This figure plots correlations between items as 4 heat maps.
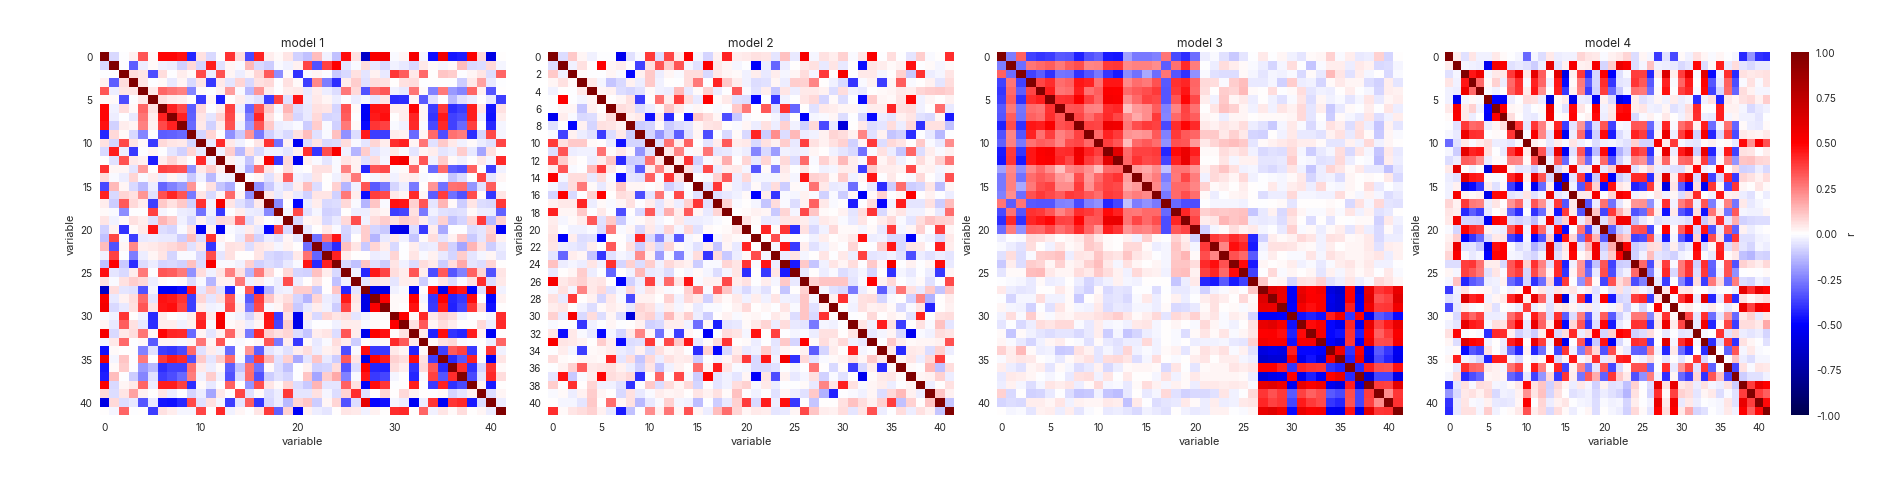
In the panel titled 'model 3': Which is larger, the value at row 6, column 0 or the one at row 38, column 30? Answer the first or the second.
the first
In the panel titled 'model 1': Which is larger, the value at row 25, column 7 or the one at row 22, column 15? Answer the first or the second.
the first
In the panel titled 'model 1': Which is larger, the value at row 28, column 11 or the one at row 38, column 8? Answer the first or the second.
the second
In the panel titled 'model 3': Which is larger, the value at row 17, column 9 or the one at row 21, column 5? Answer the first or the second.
the second
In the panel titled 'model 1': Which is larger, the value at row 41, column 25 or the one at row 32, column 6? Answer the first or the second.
the second
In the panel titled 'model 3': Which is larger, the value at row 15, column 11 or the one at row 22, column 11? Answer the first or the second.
the first
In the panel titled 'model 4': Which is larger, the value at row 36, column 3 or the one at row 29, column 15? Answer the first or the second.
the first
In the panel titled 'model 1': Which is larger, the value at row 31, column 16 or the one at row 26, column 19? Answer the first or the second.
the second
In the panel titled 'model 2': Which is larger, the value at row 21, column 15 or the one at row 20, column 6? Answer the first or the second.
the second
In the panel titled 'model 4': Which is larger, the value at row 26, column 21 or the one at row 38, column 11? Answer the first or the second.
the first
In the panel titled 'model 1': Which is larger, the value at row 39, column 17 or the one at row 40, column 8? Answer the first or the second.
the first
